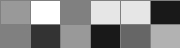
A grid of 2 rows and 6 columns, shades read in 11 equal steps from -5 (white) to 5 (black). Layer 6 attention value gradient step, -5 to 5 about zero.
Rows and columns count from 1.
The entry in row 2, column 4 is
4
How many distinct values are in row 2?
6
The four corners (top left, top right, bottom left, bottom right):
-1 4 0 -2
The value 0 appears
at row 1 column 3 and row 2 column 1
